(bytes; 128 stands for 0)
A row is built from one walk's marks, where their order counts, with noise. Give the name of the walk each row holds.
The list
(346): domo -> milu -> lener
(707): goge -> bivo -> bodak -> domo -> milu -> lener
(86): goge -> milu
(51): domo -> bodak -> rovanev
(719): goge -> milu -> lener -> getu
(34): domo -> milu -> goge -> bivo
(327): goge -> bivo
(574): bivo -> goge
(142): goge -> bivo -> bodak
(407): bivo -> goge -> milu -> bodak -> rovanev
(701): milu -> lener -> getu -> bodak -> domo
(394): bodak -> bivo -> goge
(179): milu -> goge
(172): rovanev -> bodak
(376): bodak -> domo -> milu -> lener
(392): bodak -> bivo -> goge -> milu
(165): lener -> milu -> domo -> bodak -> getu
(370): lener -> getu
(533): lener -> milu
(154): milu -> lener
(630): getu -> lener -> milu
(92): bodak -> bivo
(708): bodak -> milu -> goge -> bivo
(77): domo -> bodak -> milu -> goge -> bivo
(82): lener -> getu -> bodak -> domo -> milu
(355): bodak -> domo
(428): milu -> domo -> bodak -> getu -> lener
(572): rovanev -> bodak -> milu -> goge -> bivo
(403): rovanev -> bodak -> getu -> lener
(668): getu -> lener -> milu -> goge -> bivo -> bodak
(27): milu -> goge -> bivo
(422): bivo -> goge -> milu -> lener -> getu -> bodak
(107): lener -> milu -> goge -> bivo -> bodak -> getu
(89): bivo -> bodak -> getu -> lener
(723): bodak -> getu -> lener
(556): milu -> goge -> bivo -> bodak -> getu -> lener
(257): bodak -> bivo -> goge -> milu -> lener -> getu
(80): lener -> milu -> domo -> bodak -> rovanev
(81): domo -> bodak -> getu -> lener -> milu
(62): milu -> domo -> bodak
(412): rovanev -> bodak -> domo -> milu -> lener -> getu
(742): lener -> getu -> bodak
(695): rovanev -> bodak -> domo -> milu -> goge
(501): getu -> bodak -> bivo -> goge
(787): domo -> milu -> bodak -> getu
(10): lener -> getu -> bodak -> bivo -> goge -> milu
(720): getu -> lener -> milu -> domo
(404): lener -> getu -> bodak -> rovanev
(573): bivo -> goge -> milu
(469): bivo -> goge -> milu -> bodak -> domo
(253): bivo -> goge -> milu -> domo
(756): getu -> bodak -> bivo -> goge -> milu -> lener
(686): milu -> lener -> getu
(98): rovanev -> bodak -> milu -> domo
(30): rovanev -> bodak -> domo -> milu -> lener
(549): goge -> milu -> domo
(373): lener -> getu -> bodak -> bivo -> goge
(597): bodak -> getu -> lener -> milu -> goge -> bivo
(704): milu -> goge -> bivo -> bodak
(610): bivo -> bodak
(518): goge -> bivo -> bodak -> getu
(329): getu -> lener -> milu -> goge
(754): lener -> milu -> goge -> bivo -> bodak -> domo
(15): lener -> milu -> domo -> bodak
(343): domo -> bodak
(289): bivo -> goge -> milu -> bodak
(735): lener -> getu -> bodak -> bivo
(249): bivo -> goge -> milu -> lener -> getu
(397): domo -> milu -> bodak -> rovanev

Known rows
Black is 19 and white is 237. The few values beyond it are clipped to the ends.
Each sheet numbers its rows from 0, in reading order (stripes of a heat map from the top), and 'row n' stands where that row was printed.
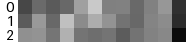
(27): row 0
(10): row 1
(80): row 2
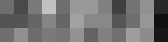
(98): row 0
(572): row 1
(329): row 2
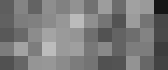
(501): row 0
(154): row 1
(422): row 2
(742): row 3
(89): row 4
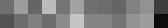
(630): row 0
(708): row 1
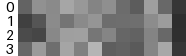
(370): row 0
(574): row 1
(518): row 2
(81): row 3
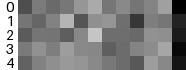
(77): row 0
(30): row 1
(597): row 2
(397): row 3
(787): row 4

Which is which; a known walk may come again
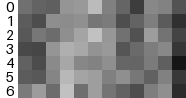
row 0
(701)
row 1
(719)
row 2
(556)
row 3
(253)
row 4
(707)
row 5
(142)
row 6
(82)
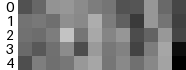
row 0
(89)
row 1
(428)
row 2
(172)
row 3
(695)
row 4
(77)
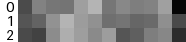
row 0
(34)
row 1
(610)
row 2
(469)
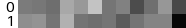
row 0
(62)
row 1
(80)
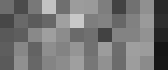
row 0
(98)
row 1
(27)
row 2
(407)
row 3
(501)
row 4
(373)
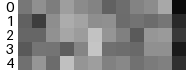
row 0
(397)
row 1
(549)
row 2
(355)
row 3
(597)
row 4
(668)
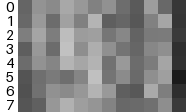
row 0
(370)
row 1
(81)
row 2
(742)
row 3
(10)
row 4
(343)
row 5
(92)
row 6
(257)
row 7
(289)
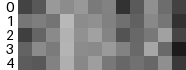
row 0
(249)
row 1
(720)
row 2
(573)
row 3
(756)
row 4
(86)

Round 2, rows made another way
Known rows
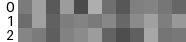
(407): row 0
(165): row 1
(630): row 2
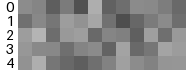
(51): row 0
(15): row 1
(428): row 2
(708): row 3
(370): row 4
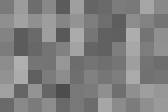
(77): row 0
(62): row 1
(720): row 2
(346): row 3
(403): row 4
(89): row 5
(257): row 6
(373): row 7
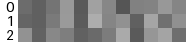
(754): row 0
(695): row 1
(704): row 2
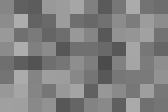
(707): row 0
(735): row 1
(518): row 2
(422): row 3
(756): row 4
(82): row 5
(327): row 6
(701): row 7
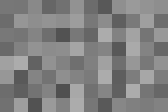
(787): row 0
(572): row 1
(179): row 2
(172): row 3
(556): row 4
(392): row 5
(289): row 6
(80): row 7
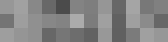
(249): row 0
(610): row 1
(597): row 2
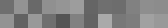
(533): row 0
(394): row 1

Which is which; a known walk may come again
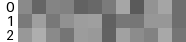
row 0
(704)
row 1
(86)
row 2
(327)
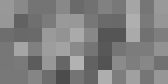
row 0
(154)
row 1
(376)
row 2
(30)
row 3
(82)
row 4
(397)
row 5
(179)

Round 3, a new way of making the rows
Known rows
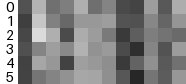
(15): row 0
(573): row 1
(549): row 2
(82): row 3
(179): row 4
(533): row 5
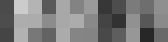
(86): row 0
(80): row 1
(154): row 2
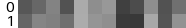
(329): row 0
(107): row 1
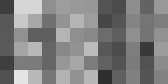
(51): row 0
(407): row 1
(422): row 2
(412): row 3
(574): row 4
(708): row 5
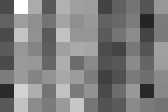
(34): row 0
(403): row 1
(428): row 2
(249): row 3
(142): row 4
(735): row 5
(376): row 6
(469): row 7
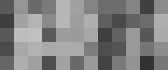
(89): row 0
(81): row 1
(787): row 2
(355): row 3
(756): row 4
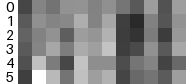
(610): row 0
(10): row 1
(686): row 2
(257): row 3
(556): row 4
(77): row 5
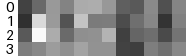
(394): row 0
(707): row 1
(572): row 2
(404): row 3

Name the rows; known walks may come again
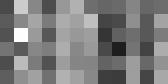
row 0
(253)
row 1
(257)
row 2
(27)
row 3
(370)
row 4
(289)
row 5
(165)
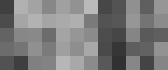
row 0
(392)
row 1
(355)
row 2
(720)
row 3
(630)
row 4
(373)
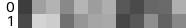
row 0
(81)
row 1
(397)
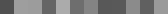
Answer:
(142)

